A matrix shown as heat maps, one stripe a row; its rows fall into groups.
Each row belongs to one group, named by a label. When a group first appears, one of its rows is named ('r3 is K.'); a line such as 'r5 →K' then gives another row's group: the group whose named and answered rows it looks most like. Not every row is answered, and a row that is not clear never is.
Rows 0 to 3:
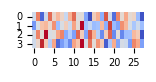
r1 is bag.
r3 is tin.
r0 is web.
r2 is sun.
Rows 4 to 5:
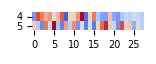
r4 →sun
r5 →bag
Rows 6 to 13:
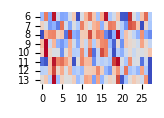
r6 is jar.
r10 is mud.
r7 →bag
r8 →sun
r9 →mud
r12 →sun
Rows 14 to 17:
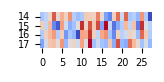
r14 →sun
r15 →tin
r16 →tin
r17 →bag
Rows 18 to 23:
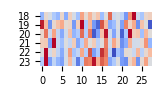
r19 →web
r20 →mud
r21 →jar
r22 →mud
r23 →jar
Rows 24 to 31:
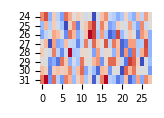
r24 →mud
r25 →jar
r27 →jar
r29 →bag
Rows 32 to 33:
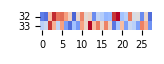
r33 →tin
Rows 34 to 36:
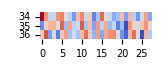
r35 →tin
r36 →bag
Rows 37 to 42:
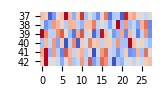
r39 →web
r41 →mud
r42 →mud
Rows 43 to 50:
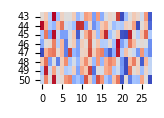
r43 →bag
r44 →web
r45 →jar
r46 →bag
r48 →bag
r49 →bag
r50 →sun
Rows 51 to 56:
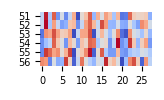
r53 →sun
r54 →jar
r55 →sun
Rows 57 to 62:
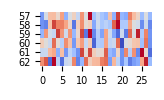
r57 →bag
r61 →tin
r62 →jar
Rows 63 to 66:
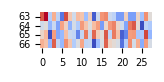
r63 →mud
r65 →jar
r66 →mud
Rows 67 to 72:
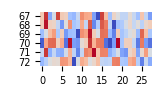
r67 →web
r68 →mud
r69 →tin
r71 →jar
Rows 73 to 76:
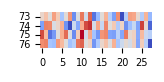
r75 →web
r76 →web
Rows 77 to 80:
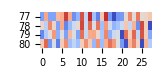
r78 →tin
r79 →tin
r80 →bag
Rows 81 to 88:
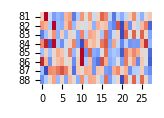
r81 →mud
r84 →jar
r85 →web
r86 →web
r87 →sun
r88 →tin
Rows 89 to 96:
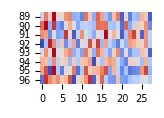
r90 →mud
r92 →tin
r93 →sun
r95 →jar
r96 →sun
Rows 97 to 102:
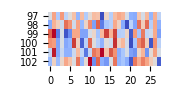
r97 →bag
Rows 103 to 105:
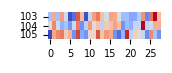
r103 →jar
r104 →mud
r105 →sun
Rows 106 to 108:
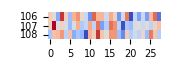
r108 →tin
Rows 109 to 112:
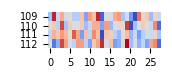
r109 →bag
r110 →bag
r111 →sun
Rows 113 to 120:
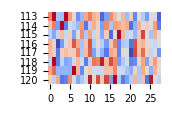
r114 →bag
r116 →web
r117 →web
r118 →jar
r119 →mud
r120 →tin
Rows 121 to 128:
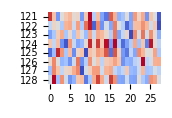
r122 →web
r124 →tin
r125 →tin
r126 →mud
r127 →sun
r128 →jar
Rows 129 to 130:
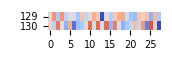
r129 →bag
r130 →tin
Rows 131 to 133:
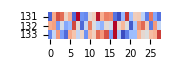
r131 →sun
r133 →tin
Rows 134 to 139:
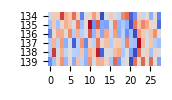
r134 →sun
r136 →tin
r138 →bag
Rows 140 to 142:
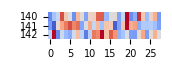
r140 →jar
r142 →jar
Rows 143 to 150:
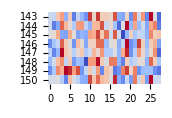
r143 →tin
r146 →jar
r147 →jar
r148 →tin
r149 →sun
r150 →tin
